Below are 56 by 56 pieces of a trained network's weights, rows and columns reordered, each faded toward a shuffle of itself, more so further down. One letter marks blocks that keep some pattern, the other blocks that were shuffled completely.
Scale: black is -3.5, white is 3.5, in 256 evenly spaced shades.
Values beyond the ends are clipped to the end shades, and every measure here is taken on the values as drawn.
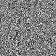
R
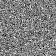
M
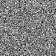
R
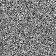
M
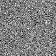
R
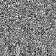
R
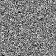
R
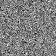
R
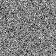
M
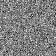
M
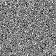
M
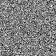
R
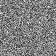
M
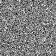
M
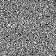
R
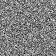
M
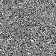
M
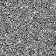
R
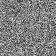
M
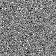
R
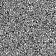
M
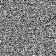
M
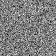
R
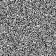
M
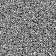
M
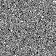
M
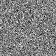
R
